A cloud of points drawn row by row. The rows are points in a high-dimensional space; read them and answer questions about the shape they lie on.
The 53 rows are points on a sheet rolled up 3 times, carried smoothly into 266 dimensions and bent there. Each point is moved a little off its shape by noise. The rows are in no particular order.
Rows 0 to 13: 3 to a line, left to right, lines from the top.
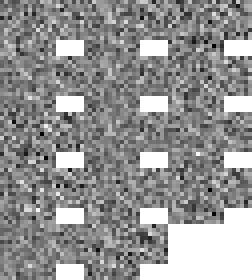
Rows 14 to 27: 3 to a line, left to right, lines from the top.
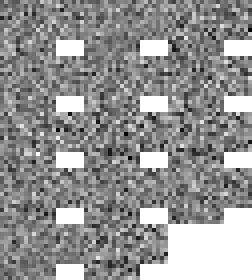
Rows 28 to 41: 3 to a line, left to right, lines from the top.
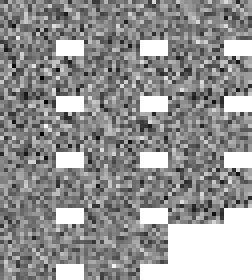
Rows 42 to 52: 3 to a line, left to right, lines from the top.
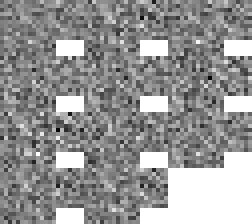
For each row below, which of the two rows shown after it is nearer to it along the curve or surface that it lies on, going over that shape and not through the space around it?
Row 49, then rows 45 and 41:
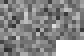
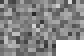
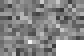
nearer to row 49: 41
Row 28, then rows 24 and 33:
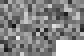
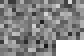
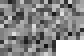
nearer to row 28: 33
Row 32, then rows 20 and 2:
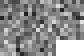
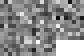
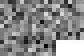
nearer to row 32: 20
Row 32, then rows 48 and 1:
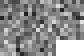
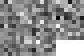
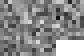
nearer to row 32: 48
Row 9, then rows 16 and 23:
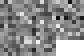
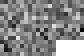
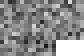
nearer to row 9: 16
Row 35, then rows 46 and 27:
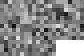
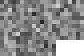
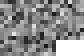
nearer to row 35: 27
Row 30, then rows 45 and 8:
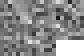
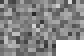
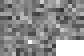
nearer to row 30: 8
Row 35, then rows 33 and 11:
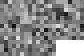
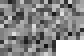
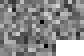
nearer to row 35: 33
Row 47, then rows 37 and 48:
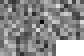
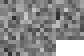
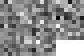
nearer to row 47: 48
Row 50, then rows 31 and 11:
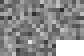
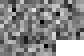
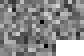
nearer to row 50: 11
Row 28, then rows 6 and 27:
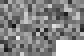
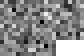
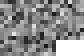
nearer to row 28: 27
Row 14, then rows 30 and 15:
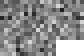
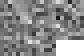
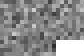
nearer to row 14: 30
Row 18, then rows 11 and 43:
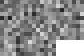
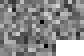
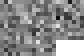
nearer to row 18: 11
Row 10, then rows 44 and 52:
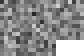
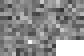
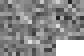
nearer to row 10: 44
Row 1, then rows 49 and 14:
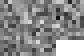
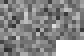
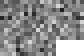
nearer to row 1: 49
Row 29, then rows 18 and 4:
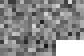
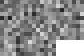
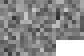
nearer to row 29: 18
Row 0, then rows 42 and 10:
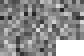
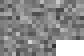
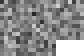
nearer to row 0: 10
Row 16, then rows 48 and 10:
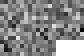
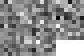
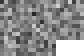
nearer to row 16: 48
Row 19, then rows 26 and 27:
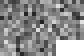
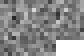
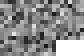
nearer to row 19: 27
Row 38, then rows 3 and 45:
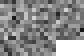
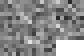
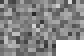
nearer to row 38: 3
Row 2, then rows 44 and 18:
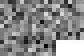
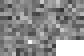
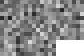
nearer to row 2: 18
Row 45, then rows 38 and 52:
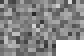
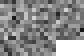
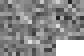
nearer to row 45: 52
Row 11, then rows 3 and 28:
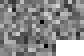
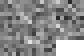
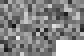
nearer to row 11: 3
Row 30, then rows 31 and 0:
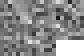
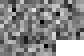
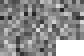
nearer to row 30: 0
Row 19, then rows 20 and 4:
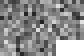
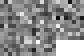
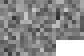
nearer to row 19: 20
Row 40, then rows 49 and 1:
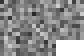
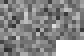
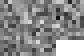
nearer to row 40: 1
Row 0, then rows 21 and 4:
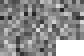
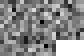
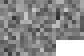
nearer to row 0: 21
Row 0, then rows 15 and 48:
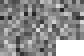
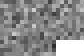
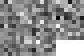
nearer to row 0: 48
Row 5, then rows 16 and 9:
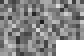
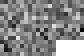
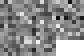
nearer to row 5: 9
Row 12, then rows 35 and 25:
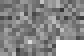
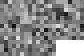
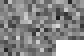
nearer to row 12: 25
